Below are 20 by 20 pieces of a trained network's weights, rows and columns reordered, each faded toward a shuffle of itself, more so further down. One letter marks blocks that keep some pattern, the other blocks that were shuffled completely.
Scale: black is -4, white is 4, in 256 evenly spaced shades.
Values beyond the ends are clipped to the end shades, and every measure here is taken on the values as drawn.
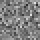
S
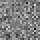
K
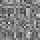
K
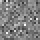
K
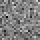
S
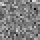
S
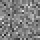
S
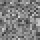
K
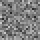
S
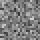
K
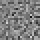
K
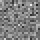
K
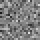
K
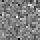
S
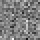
K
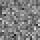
S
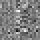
K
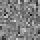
S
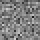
K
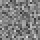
S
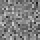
S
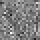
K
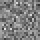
K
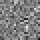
K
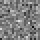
S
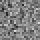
S
